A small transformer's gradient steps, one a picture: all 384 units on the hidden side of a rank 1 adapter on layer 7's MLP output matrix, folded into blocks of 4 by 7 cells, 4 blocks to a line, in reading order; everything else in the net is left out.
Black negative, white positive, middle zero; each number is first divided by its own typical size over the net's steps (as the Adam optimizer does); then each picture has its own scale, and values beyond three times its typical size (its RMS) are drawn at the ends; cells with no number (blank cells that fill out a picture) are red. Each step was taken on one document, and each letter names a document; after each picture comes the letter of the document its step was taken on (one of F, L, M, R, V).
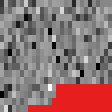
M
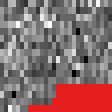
M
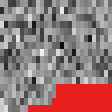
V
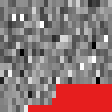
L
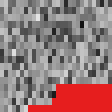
L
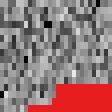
V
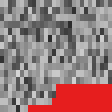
L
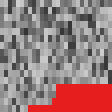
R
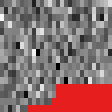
R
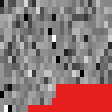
M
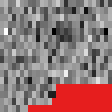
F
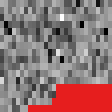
F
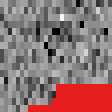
F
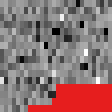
F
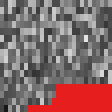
R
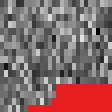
R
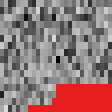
V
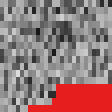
L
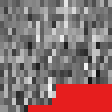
L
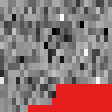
F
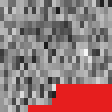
L
